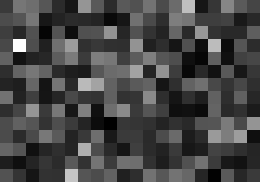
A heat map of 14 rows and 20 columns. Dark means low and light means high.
Slope: none. Odd rows or columns: none. Average level on the scale: 30%. Stripes: none. Mirror symmetry: none.
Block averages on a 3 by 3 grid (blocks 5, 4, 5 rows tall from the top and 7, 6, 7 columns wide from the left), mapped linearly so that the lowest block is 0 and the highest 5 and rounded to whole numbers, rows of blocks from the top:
333 | 350 | 212
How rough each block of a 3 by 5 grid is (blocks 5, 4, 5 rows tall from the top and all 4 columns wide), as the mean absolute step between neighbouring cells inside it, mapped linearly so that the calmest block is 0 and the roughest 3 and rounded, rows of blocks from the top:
2 1 2 2 1 / 1 3 1 1 0 / 0 2 0 0 1
